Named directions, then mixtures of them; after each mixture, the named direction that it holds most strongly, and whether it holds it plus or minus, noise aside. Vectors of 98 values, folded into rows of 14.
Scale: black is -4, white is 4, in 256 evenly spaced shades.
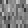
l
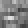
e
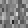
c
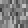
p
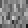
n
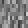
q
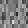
c, minus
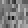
q, minus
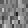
c, minus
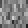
n, plus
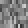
p, plus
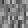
q, plus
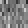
l, minus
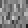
n, plus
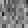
l, minus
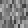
p, minus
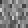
p, minus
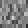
n, plus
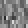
n, minus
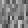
q, minus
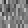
l, minus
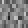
q, minus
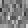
n, minus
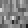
n, plus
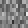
c, plus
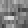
e, plus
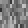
p, plus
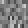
q, minus
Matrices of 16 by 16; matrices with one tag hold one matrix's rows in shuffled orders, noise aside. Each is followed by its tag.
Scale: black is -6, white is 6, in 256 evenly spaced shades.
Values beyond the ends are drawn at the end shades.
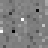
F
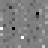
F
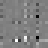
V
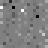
F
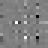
V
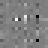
V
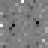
F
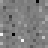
F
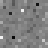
F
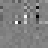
V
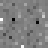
F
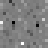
F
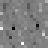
F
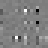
V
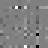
V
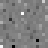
F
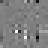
V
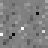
F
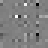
V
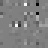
V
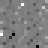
F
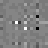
V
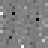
F
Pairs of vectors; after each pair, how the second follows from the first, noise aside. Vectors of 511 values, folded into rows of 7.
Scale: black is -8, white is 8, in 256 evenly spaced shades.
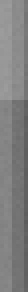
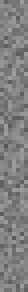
shuffled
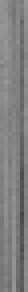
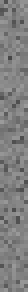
shuffled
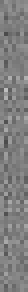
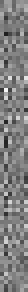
scaled up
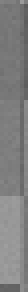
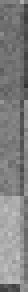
scaled up
